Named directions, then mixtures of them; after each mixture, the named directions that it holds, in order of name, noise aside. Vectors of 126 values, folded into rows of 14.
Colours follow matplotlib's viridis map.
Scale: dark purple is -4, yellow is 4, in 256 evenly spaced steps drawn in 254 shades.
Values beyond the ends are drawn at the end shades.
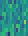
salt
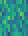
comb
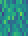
comb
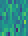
salt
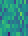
comb, salt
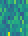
comb, salt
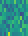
comb, salt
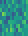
comb, salt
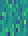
salt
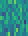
salt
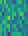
comb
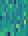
salt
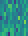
salt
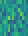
comb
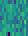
comb, salt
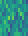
comb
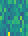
comb, salt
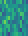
comb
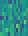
salt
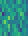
comb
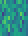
comb
